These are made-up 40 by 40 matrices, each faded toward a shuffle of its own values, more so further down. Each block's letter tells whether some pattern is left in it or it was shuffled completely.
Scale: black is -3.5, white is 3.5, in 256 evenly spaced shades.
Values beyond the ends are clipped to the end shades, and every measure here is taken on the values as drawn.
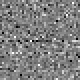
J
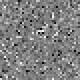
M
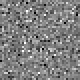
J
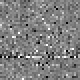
J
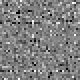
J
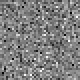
M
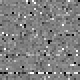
J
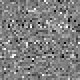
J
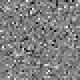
M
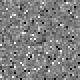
M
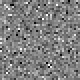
M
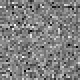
J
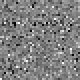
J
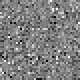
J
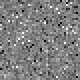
M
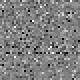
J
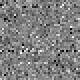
J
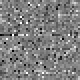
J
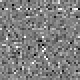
J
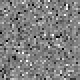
M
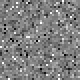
M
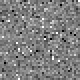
M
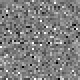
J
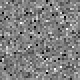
M
